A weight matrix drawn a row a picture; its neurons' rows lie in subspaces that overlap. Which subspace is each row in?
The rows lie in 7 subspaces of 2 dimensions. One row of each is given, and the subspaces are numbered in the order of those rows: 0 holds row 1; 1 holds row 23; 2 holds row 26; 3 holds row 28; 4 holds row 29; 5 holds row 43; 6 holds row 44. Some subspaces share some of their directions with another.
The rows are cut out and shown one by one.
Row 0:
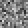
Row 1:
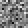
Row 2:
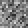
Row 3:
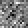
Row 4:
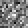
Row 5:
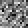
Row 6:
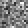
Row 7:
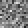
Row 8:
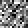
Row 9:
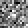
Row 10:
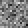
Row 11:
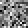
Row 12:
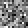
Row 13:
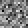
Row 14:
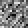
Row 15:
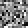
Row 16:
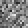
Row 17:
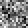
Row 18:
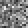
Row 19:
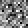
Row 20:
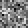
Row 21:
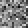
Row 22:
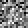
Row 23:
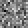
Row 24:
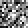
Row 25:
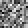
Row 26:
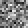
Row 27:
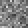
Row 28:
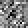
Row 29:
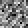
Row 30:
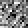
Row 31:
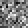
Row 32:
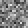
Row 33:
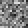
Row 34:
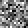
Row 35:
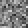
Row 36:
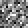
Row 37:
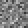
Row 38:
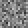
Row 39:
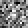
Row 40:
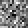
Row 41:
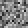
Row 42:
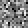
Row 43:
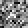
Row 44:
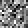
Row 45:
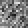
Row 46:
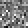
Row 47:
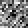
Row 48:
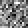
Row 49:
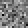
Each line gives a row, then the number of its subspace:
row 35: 3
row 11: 3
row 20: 6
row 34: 2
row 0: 1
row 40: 4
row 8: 6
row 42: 1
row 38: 1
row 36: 4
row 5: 4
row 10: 2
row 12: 5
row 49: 5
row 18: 3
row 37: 0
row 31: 6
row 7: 0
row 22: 0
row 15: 5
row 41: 5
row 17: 6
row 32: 2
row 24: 5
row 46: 5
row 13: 4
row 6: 2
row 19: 4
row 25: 6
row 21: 3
